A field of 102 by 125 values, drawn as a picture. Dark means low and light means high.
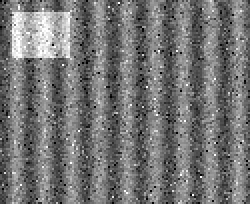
The ninth with the highest average is the top left. In the top left lies a patch that is higher than the rest. Stripes running up and down repeat 9 times from left to right.
